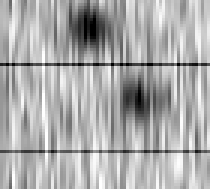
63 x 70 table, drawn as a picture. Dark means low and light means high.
Rows 22 and 51 differ from the rows beside them. The ninth with the lowest average is the top middle. Neither half mirrors the other. Overall the values sit about 70% of the way up the scale. Two dips sink into the field. Most values sit high, with a long tail of low ones.
